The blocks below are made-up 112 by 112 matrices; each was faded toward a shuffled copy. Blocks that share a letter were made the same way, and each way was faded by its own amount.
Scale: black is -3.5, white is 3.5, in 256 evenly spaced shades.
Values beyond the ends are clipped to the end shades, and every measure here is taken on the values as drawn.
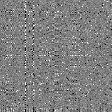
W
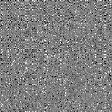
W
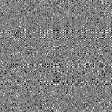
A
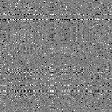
A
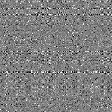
A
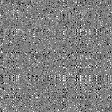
W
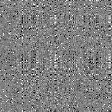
W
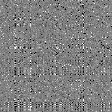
W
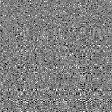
A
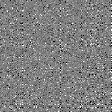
W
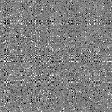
W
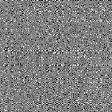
A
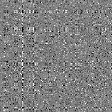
W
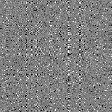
W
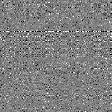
A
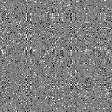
W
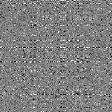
A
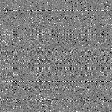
A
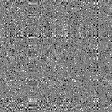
W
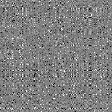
W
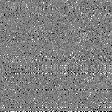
A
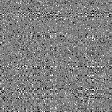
A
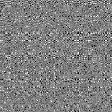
A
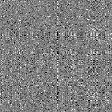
W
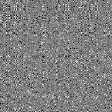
W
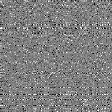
A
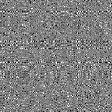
A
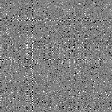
W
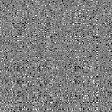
A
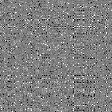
W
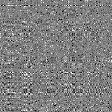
A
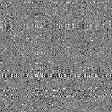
A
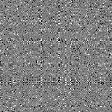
W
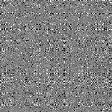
A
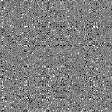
W
